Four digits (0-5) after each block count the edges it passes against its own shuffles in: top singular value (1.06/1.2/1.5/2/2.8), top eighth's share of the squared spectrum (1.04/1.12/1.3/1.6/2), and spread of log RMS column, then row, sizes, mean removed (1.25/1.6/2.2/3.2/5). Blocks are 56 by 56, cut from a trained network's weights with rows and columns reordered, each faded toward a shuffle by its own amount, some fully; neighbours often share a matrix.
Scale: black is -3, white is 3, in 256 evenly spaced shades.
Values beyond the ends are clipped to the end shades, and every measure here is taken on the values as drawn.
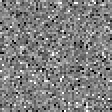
0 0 0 0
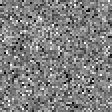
0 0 0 0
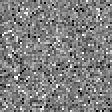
1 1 0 0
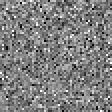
0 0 0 0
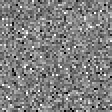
1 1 0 0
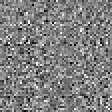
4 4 2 2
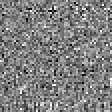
3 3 1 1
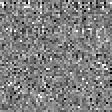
3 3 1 2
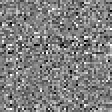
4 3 1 2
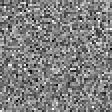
1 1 0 0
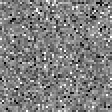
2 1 0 0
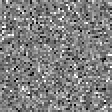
2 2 0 0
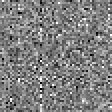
3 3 2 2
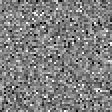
1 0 0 0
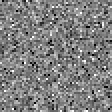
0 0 0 0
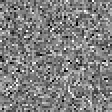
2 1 0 0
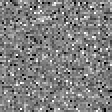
2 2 0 1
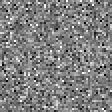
0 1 0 0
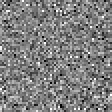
3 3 1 1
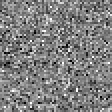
2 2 0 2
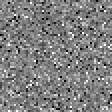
1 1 0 0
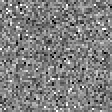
0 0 0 0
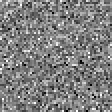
0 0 0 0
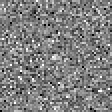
2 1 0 0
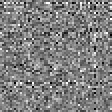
4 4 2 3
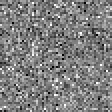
1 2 0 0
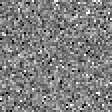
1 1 0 0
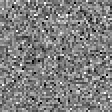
1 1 0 0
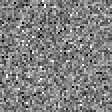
0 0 0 0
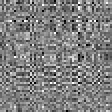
5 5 3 3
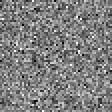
2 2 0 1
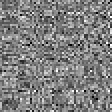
4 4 1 2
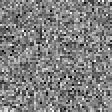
3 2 0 1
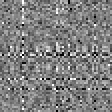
4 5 2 3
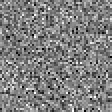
3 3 0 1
